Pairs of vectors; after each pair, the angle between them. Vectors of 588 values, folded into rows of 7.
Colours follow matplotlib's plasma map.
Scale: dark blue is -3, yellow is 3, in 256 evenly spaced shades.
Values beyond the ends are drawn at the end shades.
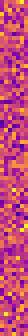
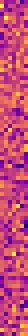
partly opposed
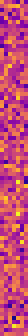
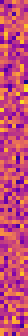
partly opposed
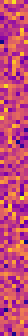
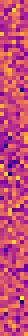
orthogonal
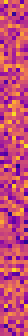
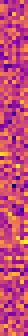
nearly opposite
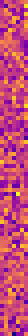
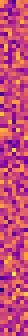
orthogonal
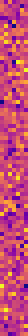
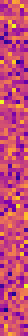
nearly opposite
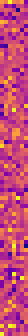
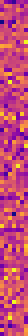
partly opposed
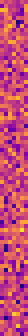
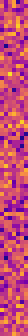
orthogonal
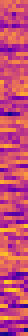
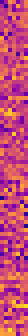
partly opposed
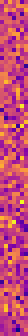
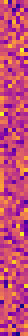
orthogonal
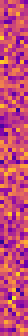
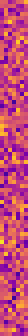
nearly opposite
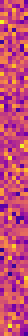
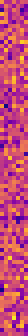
partly aligned
